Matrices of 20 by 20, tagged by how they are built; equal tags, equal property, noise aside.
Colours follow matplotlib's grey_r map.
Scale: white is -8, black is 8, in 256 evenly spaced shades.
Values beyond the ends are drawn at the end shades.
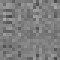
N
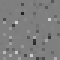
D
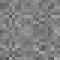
N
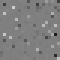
D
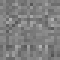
N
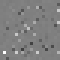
D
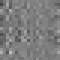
N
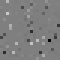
D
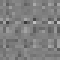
N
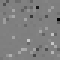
D
